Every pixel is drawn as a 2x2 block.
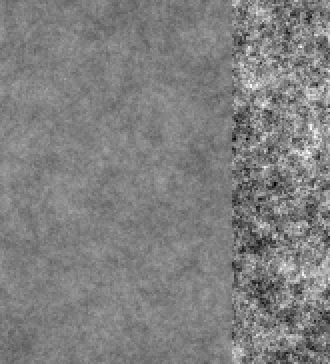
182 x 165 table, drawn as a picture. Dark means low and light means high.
Neither half mirrors the other. There is no overall slope. No regular stripes run through it. A vertical seam about 70% of the way across splits the table, and the left part is calmer. The texture is blotchy. The distribution is heavy-tailed on both sides. On average the colour sits 50% of the way up the scale.
